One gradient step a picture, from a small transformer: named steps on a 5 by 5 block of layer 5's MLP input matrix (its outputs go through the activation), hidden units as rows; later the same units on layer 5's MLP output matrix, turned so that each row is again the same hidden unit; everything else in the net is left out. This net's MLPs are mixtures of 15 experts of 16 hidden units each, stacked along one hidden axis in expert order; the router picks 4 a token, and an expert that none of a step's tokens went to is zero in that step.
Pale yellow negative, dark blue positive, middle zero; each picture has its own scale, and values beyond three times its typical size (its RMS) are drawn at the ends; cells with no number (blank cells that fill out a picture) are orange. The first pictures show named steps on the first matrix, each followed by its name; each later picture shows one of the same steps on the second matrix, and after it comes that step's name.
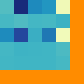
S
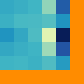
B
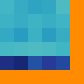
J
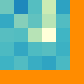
B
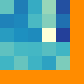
B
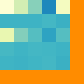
S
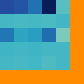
S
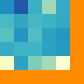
J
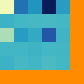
S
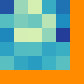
B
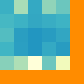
J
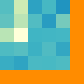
B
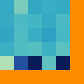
J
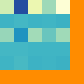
S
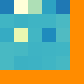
S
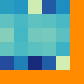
J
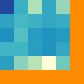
J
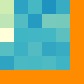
B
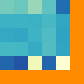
J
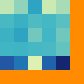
J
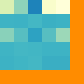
S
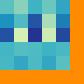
B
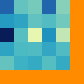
B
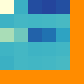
S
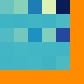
S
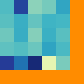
J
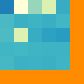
S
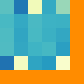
J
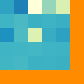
S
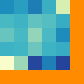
J
